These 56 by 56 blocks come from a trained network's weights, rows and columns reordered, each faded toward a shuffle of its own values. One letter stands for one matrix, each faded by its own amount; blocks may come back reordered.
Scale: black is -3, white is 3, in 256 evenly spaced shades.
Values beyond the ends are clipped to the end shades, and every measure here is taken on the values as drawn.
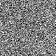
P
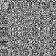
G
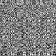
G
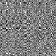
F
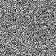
P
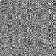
F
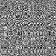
G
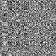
G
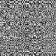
G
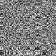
G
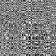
F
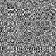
G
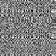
G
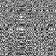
G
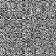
G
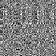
G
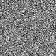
P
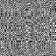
F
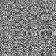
G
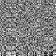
G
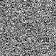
P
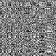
G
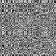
F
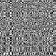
F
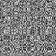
G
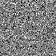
P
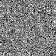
P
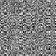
F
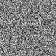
P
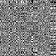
F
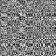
G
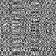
G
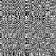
F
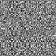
G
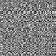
G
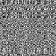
G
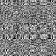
G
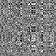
F
